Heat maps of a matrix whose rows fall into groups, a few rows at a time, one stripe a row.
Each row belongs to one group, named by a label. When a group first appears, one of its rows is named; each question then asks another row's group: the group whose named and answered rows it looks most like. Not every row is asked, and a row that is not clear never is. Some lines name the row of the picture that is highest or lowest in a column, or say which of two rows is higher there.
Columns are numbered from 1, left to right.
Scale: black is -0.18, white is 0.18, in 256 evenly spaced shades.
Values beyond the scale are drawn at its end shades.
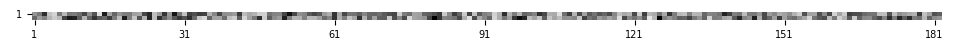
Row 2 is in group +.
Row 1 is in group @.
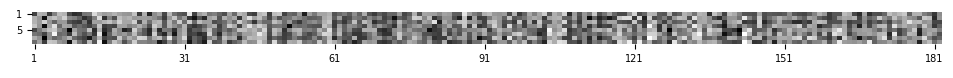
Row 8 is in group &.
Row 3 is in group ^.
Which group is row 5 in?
&
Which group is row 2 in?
@
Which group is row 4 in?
@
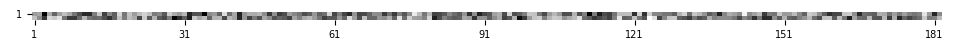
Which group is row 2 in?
+
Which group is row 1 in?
@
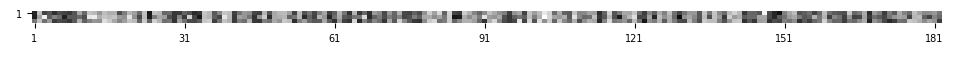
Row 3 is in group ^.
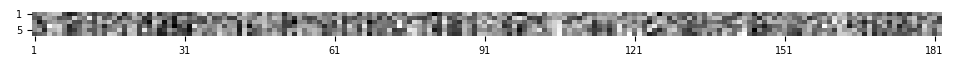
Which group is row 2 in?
&
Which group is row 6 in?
+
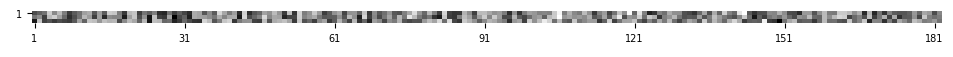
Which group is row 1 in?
+
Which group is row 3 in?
^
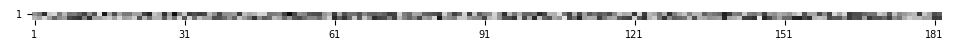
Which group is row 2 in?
^
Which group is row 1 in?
@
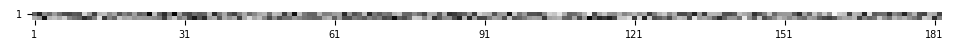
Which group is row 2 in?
@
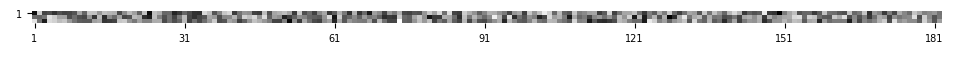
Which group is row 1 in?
^
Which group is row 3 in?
@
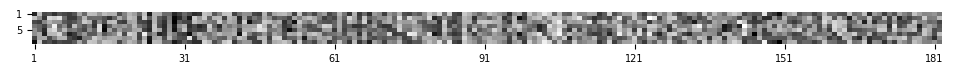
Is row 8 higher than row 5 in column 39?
Yes
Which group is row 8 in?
^
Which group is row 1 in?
^
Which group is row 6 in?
+
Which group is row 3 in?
+
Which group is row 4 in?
&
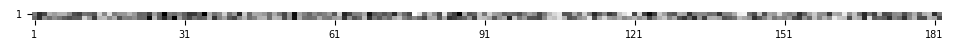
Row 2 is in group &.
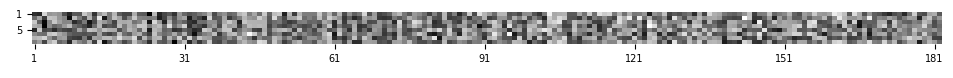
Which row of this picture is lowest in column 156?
7
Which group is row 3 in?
@
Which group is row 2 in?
&
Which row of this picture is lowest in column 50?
4
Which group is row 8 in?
&
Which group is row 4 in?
@
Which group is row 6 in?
@
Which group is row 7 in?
^
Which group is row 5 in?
^
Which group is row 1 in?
&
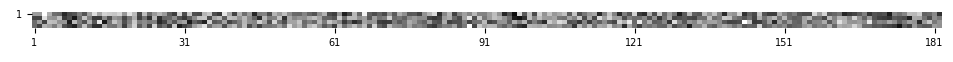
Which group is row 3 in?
&
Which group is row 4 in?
+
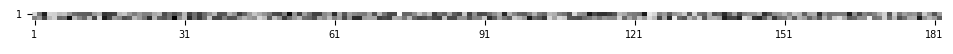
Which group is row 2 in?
&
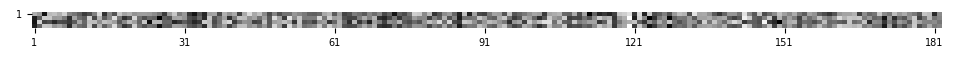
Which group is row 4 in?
&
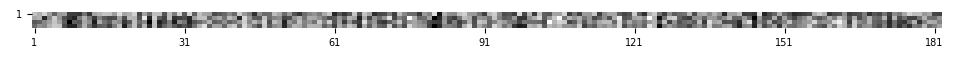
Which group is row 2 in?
+
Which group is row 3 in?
&
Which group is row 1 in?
^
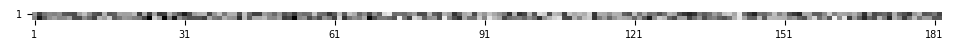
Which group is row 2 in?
@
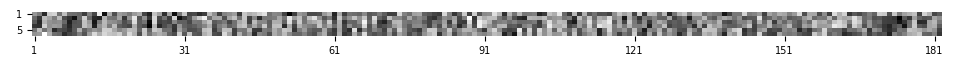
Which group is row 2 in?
+
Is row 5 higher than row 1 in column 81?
Yes
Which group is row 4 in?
&
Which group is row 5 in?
^
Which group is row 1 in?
@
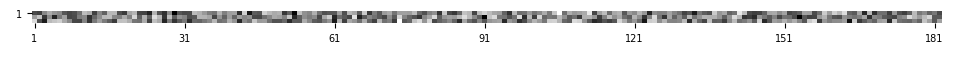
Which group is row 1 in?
+
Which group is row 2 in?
^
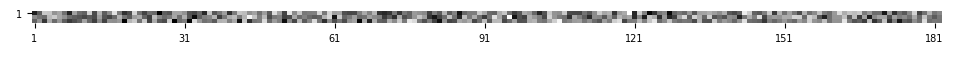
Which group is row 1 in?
&
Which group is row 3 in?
+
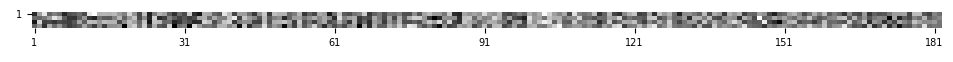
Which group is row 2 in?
+
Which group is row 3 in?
^
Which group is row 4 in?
+
